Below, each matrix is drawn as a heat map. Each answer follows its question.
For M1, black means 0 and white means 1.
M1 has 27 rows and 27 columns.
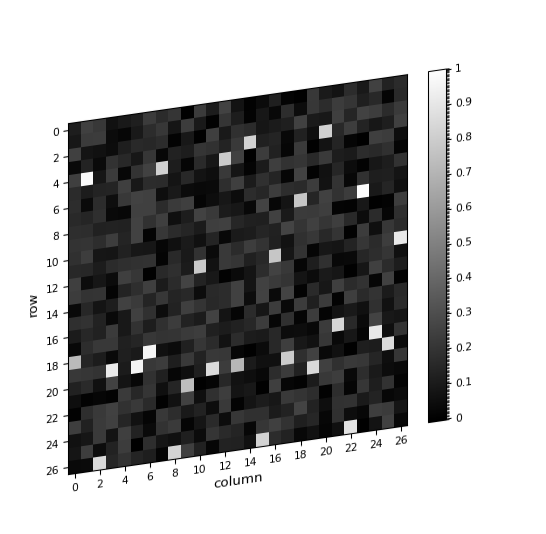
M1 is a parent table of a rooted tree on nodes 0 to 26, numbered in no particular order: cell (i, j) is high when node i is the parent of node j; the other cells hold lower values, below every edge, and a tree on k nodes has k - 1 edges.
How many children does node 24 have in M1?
0
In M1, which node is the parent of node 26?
12
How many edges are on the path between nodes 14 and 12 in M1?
7
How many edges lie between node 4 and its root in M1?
0
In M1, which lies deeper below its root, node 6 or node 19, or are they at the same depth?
node 19
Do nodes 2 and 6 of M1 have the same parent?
no
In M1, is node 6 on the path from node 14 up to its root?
no
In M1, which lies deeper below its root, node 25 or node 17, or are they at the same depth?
the same depth
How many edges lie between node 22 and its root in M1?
3
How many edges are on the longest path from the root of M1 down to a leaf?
9
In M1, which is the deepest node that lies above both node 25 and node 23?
8
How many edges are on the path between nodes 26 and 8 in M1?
1
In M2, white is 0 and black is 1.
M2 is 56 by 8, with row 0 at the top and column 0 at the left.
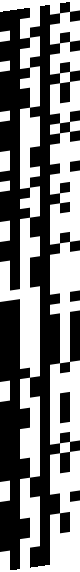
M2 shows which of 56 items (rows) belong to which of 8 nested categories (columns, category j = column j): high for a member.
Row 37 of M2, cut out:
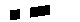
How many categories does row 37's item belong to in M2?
3
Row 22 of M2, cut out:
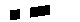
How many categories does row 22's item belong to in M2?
3
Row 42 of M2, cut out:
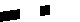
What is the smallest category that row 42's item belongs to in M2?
0
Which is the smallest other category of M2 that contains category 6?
0
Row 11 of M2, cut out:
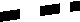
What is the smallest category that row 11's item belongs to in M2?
7
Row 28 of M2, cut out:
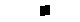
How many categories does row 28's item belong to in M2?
1
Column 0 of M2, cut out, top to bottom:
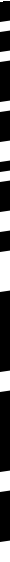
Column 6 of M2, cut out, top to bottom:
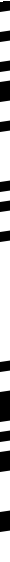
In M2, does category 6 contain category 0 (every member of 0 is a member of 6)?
no
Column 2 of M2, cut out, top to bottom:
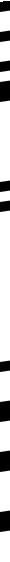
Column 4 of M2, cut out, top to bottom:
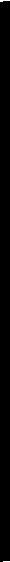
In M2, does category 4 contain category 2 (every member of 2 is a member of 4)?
yes
